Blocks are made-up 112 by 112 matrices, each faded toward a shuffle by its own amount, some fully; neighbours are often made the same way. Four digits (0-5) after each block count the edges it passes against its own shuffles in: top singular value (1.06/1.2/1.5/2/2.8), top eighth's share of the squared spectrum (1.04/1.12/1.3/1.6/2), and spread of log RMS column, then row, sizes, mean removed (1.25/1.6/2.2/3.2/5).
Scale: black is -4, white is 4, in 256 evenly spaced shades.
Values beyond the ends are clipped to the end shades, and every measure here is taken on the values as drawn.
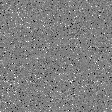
1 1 0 1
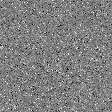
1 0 0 0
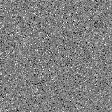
3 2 1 0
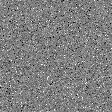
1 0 0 0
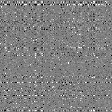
5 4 2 3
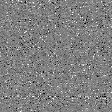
4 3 1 2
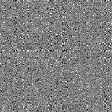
4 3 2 2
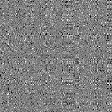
5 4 3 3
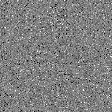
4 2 1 1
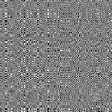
5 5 4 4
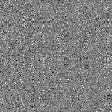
4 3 2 2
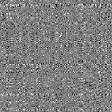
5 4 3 3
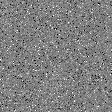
1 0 0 0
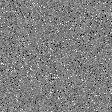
0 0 0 0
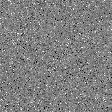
2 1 0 0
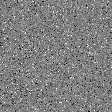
0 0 0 0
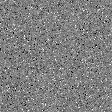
0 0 0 0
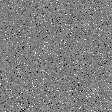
2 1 0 0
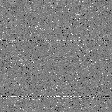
4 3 0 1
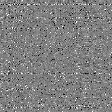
4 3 1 2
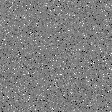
1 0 0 0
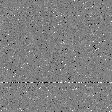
4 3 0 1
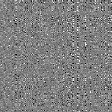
5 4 3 3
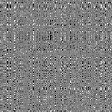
5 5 4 3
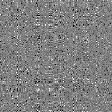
4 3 3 2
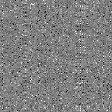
4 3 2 2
